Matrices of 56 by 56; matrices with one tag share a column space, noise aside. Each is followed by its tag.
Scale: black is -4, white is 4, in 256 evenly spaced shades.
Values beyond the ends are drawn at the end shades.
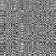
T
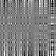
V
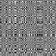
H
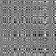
H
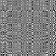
T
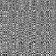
T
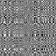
H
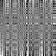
V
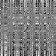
V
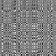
T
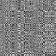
T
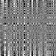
V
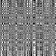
V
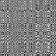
T
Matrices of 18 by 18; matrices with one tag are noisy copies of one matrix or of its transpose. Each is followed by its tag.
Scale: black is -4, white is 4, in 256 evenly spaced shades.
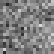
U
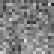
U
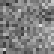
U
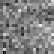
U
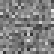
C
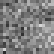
U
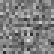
C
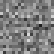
C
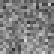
U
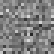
C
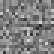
C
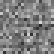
C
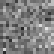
U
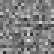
C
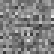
C
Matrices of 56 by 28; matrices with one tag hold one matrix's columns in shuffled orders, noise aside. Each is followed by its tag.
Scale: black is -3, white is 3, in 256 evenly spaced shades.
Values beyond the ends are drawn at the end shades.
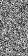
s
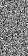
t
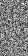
s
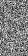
s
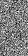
t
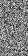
s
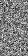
s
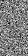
t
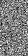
t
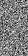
t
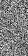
t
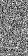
s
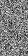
t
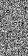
t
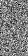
s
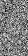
s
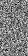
s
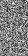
s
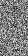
s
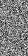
t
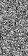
t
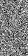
t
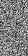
t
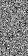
t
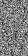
t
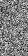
s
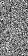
s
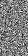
t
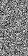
t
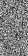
t
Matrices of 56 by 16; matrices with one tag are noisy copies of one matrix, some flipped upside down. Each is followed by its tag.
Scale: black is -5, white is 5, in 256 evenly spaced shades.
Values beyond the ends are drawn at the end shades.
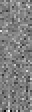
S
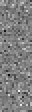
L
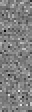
L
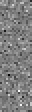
L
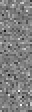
L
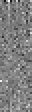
S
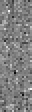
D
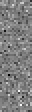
L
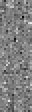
D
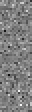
L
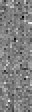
D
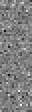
L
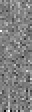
S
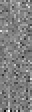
S
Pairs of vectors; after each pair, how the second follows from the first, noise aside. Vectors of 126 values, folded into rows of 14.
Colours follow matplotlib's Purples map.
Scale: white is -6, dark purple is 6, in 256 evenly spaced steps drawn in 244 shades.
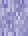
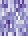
scaled up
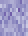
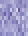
copied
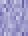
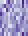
scaled up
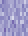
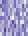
scaled up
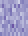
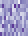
scaled up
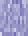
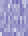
copied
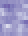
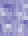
copied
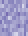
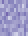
copied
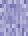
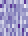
scaled up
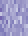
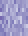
copied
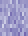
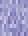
copied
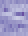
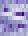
scaled up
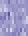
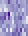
scaled up
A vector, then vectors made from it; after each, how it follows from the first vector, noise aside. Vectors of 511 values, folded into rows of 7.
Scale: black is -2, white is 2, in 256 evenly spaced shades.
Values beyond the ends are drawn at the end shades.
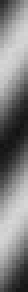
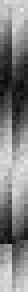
wrapped around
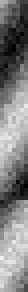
wrapped around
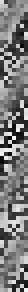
sign-scrambled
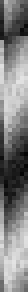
wrapped around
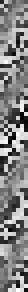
sign-scrambled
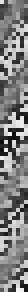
sign-scrambled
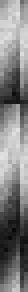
wrapped around
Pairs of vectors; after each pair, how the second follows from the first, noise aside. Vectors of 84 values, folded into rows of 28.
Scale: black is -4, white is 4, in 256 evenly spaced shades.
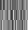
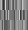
wrapped around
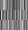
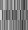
sign-scrambled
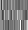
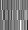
sign-scrambled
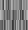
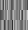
sign-scrambled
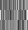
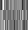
wrapped around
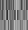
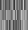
wrapped around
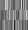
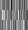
wrapped around
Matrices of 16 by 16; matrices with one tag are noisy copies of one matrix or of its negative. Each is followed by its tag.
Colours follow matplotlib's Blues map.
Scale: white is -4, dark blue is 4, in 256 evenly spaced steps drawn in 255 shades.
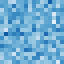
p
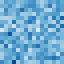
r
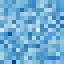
r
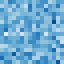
p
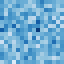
r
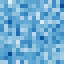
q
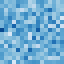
r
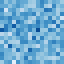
r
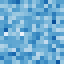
p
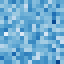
p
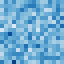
r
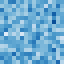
p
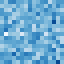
p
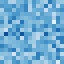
p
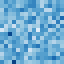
r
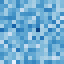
r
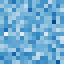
p
